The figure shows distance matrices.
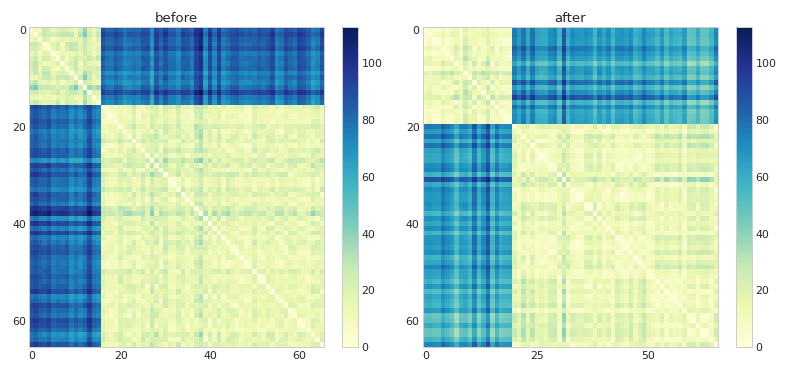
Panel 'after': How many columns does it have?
66
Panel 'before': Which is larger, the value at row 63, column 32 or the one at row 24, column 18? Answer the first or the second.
the first
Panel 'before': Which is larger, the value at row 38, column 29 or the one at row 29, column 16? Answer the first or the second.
the first
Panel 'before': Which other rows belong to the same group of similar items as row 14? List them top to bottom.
0, 1, 2, 3, 4, 5, 6, 7, 8, 9, 10, 11, 12, 13, 15
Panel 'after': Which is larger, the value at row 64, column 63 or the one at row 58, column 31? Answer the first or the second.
the second
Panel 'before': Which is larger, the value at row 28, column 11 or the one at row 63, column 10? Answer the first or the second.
the first
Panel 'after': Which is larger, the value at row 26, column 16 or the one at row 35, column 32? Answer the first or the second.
the first
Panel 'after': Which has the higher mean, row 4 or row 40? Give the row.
4
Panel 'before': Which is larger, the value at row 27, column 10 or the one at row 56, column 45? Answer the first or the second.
the first
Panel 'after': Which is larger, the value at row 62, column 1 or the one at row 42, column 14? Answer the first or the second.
the second
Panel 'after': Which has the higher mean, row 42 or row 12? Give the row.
12
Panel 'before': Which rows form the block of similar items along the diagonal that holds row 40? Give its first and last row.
16 to 65
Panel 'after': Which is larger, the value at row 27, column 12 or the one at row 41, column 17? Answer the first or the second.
the second
